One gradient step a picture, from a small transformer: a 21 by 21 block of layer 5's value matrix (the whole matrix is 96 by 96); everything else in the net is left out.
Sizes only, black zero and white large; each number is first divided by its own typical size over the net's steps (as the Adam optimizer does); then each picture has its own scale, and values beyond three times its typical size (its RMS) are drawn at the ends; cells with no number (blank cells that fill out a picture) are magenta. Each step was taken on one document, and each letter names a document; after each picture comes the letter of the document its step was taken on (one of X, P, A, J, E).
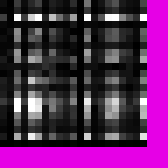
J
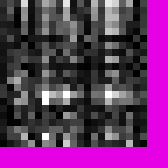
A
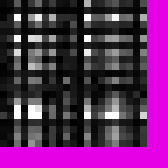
J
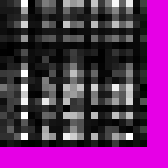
A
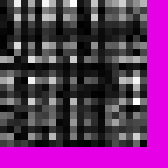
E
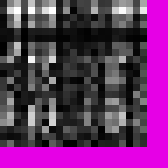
E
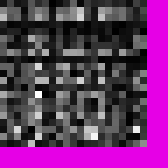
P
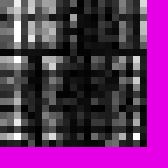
E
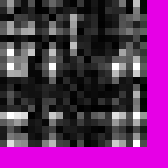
E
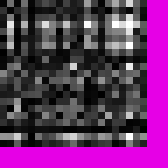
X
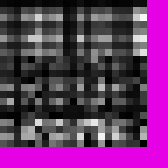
P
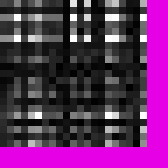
J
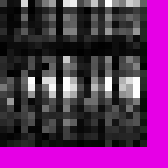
A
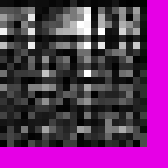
X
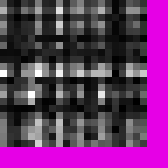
P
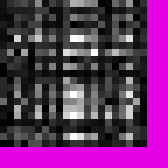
A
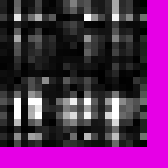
J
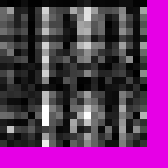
X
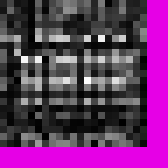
X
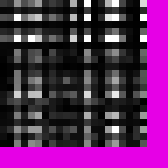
J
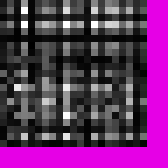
A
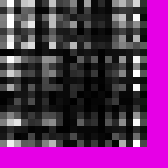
E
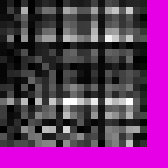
A
